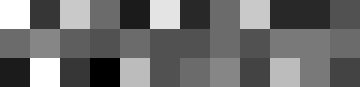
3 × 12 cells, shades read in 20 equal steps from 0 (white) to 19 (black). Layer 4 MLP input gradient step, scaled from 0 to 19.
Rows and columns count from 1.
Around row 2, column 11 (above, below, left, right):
16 10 10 11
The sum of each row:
125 137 132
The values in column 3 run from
4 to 15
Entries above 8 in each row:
8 12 9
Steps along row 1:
up down up up down up down down up same down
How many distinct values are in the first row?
8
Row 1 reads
0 15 4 11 17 2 16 11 4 16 16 13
